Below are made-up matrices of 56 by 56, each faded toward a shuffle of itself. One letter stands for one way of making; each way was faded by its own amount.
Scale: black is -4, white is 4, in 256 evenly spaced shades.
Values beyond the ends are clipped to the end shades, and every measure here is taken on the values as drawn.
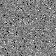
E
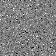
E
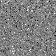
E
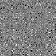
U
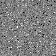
E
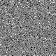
E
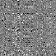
U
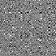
U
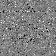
E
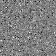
E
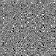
U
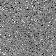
E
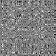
U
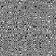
U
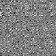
U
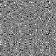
U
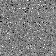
E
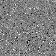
E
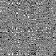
U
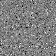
E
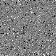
E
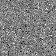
E
